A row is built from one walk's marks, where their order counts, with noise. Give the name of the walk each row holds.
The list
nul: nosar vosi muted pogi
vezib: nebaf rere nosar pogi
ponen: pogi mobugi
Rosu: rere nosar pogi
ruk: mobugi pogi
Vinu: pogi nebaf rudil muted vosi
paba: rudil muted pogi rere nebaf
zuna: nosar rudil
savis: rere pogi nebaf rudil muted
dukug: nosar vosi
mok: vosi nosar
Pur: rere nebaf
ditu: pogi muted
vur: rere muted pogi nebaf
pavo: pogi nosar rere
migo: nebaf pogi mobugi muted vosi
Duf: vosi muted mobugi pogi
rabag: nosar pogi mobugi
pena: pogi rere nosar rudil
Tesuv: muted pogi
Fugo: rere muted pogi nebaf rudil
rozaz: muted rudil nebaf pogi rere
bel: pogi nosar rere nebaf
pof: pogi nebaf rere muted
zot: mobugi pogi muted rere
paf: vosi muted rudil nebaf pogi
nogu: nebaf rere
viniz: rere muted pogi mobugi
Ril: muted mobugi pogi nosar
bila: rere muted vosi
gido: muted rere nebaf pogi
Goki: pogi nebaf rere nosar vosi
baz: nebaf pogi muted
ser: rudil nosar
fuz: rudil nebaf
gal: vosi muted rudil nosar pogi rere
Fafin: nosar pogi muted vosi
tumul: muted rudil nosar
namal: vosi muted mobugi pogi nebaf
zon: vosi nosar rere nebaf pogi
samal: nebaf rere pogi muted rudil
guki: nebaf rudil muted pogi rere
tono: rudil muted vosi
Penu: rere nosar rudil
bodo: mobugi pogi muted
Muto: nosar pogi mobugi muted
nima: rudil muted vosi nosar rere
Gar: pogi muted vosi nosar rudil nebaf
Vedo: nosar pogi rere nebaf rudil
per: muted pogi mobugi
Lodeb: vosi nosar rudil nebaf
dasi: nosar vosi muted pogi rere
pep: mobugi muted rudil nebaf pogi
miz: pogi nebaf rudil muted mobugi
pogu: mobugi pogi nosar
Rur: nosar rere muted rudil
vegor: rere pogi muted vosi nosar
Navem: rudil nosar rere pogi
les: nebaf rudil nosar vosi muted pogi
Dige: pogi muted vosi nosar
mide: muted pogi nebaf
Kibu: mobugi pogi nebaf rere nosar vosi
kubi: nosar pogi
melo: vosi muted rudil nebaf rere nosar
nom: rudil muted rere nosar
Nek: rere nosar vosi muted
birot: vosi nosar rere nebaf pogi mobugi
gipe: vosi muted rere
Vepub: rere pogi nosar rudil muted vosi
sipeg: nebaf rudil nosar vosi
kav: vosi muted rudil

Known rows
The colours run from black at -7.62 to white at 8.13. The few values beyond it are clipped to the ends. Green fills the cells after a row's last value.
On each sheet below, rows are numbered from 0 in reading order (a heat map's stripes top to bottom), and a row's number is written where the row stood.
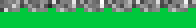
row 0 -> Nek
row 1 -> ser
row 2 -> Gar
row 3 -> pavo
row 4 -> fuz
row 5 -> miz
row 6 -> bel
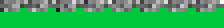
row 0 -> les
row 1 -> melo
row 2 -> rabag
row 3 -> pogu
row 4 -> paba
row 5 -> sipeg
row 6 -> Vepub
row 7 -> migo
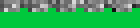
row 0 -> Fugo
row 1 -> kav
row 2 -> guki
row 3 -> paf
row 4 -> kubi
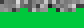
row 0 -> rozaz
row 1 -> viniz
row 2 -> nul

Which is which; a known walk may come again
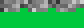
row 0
les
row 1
pena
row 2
Kibu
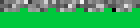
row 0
sipeg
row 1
mide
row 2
bila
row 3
kav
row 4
zuna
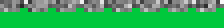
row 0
ser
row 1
bodo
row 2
migo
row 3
miz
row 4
zon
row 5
Goki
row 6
pogu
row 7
mok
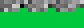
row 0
Rosu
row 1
pep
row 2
Fafin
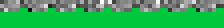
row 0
pof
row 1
kubi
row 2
paf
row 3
nogu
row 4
gido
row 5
bel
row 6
dukug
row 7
nul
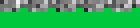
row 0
zot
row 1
birot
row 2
rabag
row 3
vezib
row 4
vur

